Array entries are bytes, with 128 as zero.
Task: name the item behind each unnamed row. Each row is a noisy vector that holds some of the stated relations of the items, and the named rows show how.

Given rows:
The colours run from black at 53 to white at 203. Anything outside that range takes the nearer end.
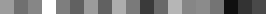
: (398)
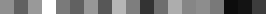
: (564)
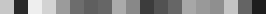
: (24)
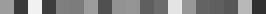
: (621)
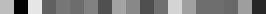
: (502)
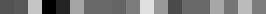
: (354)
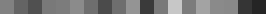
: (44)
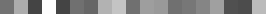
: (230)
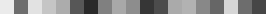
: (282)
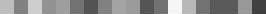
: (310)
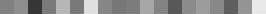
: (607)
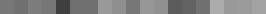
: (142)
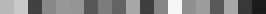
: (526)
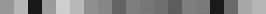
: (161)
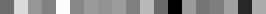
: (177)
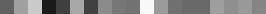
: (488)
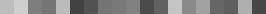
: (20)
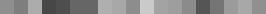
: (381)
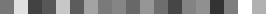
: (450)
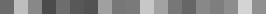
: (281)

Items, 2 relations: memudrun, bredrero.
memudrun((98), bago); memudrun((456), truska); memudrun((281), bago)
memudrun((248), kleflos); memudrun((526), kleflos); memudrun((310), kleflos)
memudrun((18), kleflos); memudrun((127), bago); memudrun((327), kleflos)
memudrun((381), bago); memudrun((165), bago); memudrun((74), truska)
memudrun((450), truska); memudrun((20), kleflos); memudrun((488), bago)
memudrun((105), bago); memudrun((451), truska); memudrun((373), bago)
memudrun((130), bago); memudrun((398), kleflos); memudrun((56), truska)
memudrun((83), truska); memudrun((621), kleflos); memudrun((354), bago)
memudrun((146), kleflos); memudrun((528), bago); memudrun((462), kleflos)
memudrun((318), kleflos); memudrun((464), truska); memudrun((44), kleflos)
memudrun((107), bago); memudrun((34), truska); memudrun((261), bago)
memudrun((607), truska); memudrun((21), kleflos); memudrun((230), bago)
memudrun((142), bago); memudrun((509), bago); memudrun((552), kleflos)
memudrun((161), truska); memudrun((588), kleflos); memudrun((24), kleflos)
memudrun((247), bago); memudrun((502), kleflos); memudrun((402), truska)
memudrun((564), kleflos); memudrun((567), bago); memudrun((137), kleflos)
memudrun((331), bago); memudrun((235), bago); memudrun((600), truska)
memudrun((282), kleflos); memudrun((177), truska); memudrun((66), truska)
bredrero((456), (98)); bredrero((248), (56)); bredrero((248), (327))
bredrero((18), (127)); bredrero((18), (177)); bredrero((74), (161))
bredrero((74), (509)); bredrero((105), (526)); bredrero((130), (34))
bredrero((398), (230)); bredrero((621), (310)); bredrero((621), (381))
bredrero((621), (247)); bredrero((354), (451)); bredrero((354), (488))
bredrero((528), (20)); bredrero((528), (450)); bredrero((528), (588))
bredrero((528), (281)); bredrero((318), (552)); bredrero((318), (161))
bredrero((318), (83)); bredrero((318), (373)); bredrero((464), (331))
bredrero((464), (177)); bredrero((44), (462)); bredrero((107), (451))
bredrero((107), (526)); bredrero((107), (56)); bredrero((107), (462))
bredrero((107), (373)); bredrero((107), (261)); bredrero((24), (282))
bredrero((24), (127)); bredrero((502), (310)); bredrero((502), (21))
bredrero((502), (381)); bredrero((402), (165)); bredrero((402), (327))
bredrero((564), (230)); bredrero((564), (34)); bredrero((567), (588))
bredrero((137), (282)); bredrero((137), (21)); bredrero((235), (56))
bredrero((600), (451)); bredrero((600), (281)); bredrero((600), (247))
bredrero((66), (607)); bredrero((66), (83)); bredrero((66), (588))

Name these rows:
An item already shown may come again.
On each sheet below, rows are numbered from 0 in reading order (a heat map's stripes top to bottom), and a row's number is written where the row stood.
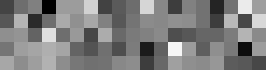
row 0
(600)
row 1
(56)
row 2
(509)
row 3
(327)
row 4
(146)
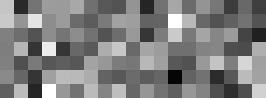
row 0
(318)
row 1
(310)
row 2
(44)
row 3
(230)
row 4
(567)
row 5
(74)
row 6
(34)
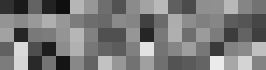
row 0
(107)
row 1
(146)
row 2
(318)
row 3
(451)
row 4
(98)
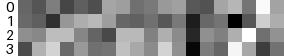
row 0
(567)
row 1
(74)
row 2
(127)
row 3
(331)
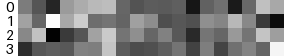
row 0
(74)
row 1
(18)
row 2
(456)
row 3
(402)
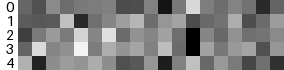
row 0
(248)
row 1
(130)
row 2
(464)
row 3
(177)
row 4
(318)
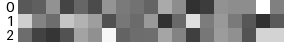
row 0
(528)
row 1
(552)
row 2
(66)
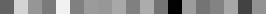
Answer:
(177)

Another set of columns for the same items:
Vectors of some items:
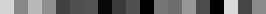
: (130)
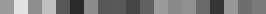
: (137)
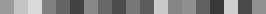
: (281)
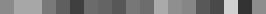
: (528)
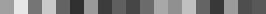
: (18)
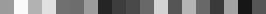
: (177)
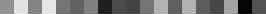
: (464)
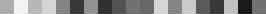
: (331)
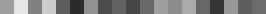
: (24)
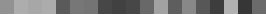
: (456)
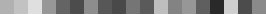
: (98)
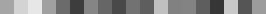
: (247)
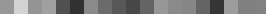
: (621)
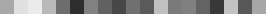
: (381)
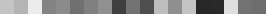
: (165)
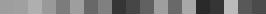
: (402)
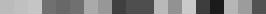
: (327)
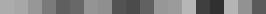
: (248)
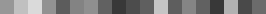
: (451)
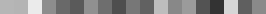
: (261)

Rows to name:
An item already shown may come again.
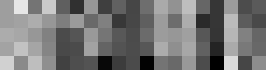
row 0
(18)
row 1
(402)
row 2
(44)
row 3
(146)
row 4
(130)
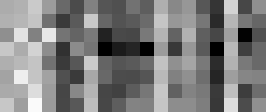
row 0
(142)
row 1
(552)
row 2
(464)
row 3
(34)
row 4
(552)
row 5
(310)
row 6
(161)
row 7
(509)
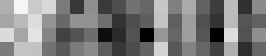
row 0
(127)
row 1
(56)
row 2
(230)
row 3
(450)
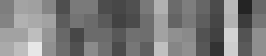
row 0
(66)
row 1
(600)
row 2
(354)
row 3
(488)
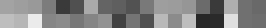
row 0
(318)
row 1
(165)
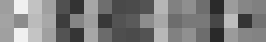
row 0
(310)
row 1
(74)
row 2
(310)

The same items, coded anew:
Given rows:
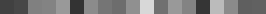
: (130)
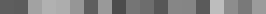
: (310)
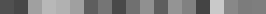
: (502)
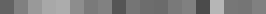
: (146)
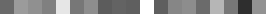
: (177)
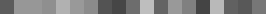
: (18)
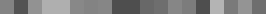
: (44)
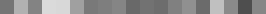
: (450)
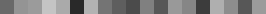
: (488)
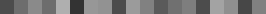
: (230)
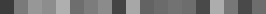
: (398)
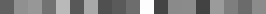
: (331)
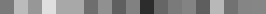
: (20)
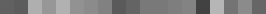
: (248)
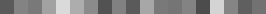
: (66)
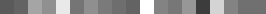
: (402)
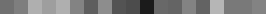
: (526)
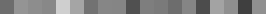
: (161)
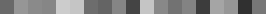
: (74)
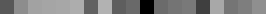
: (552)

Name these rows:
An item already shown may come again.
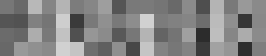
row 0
(327)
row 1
(34)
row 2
(165)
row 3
(74)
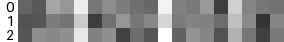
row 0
(402)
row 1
(34)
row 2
(464)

